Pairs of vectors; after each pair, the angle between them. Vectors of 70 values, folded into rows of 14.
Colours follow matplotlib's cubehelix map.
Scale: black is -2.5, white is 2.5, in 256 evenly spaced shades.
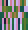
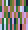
nearly opposite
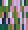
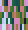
nearly opposite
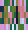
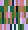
nearly parallel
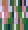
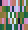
orthogonal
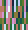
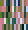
nearly opposite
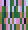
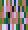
partly opposed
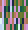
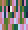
partly aligned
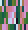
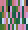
orthogonal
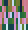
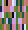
partly aligned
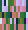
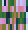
nearly parallel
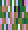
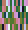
partly aligned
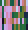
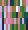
nearly parallel
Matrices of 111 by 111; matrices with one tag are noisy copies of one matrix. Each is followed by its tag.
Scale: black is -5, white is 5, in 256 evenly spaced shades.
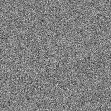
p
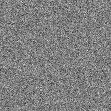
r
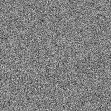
p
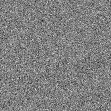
p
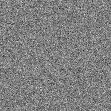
r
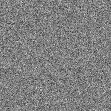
r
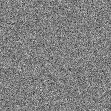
r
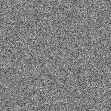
r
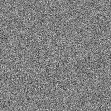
p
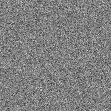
r
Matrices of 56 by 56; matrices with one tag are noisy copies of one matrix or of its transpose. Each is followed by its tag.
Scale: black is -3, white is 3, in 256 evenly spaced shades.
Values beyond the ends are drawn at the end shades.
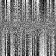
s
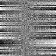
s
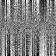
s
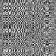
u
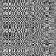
u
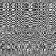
u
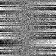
s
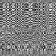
u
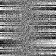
s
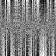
s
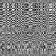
u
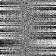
s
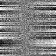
s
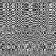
u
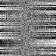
s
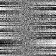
s
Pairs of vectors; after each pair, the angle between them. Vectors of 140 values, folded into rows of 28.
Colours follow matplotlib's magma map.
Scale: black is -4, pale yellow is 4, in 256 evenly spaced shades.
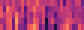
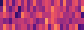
partly opposed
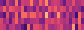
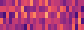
nearly parallel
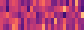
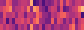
partly opposed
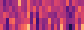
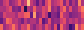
partly aligned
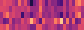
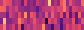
orthogonal
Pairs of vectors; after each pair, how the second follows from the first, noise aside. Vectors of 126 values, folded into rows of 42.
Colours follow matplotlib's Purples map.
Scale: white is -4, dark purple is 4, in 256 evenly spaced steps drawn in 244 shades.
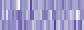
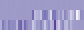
partly zeroed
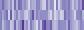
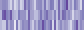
wrapped around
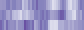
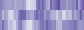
reversed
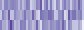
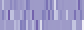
partly zeroed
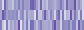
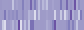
partly zeroed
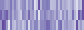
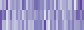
reversed
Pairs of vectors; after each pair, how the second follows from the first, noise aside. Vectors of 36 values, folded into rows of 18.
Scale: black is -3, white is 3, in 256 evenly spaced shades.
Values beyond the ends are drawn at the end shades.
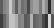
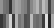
sign-scrambled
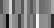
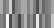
sign-scrambled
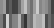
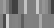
partly zeroed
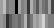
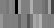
partly zeroed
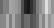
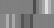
partly zeroed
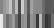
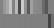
partly zeroed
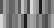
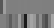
partly zeroed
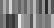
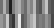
sign-scrambled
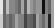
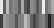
sign-scrambled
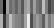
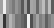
sign-scrambled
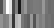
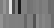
partly zeroed
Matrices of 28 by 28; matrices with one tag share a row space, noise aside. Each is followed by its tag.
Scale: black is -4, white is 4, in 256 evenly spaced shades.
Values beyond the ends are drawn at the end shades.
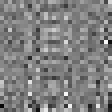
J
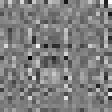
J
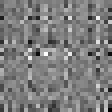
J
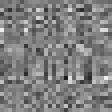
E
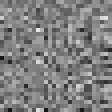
E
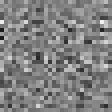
E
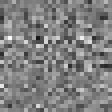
E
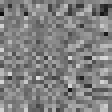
E
